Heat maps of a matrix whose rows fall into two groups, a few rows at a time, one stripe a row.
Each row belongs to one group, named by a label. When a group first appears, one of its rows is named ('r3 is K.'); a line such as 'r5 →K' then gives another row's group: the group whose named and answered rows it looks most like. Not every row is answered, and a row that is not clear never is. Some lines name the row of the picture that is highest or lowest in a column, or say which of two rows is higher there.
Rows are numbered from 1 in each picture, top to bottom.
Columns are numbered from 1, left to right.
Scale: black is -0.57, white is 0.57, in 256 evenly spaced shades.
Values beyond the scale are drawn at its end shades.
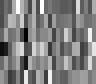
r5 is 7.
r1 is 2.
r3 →7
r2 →2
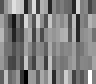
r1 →2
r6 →7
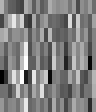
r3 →2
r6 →2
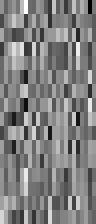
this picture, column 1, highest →16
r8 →7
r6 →7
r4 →2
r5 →2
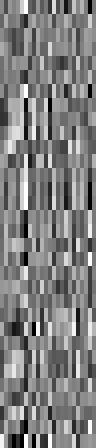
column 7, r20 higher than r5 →Yes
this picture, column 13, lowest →8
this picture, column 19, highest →24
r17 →7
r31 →7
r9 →2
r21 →2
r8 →2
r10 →2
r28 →7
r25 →7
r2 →7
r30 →2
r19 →7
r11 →2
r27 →2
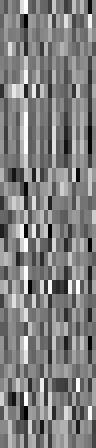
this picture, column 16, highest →14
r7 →2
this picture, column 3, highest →4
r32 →2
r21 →2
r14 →7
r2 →7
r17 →2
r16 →2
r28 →2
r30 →7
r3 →7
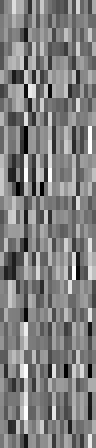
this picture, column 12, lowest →13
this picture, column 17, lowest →27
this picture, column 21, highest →27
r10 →7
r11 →7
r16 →2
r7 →2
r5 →2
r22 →2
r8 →2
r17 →2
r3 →7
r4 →2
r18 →7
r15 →2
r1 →2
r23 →7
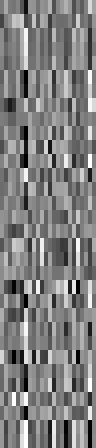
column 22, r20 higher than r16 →No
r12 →7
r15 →7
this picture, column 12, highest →11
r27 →7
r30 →7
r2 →2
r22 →7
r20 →2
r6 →7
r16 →2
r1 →7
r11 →2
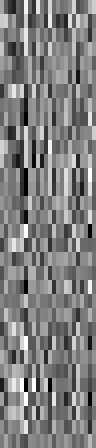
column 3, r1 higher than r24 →No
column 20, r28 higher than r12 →Yes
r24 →2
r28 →2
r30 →2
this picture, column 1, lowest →28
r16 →7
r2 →2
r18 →2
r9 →7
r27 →2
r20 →2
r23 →7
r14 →7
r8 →7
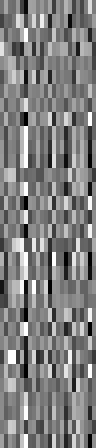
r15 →7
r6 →2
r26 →2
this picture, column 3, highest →26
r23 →7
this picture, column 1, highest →4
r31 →2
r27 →7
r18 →2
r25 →7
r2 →2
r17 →7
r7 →7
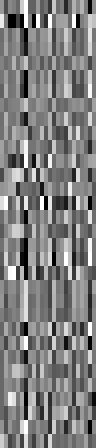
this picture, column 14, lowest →19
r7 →7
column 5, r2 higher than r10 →No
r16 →7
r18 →7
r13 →2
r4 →7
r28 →7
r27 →2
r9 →7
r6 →7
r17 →2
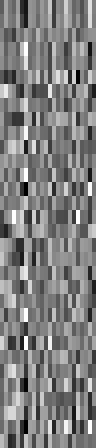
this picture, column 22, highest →7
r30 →2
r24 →7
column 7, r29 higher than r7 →No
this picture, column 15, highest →6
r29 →2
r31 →7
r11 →2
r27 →2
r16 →2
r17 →2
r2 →7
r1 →7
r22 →2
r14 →7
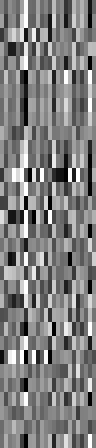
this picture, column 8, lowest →13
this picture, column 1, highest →16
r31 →2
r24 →7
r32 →7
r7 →7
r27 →2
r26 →2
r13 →2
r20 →2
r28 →7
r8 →7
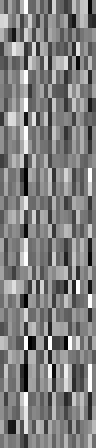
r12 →2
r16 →2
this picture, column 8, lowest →25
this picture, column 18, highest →25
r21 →2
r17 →7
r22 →7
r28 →7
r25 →2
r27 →7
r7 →2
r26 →2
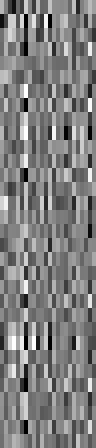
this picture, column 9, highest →25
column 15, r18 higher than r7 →Yes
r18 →2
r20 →2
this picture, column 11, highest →15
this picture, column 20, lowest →1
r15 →2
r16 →2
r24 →2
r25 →2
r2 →2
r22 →7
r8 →7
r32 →2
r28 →7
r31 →7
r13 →7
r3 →2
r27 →2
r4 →7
